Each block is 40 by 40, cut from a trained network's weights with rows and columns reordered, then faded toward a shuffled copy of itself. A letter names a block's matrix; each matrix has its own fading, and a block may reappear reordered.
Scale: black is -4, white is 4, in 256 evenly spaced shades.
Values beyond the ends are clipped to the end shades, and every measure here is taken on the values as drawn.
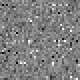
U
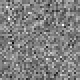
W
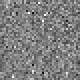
W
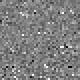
U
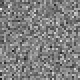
W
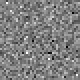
W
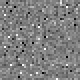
U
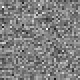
W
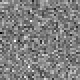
W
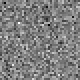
W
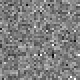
W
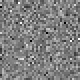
W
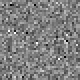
W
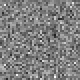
W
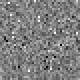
U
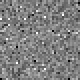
U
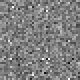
W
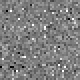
U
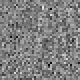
W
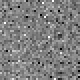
U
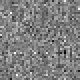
W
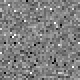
U
